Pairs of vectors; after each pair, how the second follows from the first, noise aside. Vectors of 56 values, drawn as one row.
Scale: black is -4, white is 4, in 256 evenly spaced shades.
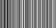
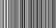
negated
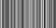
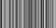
negated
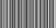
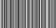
wrapped around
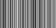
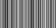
wrapped around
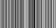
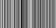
reversed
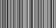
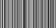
reversed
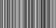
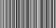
shuffled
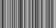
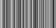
reversed
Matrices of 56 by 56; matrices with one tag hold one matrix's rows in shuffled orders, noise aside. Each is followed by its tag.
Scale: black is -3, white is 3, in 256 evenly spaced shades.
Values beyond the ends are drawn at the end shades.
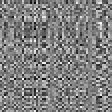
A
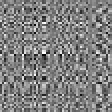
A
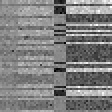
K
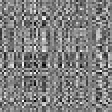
A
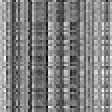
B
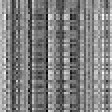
B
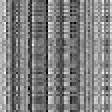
B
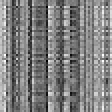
B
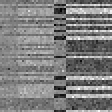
K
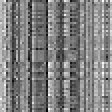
B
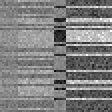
K
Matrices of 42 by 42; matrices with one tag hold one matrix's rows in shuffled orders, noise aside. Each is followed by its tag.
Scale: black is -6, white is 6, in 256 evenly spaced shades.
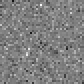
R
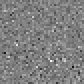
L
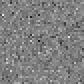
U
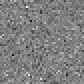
R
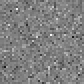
L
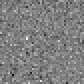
R
